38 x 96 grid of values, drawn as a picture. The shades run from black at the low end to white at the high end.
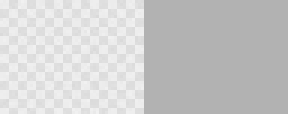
The table splits into one row of 2 panels. Panel 1,1: very high, checkered, faint in contrast. Panel 1,2: high, flat.
